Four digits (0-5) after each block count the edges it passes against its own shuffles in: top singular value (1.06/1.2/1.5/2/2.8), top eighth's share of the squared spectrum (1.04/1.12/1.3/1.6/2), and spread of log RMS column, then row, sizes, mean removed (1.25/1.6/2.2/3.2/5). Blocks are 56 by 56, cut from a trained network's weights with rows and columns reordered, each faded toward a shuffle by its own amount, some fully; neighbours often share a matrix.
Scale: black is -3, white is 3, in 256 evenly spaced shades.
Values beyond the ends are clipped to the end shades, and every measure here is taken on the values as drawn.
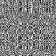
4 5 3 2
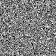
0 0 0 0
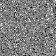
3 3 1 1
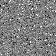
0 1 0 0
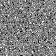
0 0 0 0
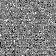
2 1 0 0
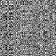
4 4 3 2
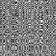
4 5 3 1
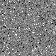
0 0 0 0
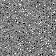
0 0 0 0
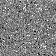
1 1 0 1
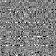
3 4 0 3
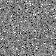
1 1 0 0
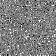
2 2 0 1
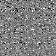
2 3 1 3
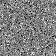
0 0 0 0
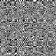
3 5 2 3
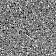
0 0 0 0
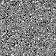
2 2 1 1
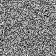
0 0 0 0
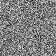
1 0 0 0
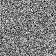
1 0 0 0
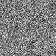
3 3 0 1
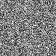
2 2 0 0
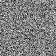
2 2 0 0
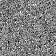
2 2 0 0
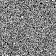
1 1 0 0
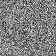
1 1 0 0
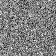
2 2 0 0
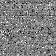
1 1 0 0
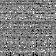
3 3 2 0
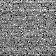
2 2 0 1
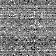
3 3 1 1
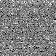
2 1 0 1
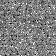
1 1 0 0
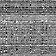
4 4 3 2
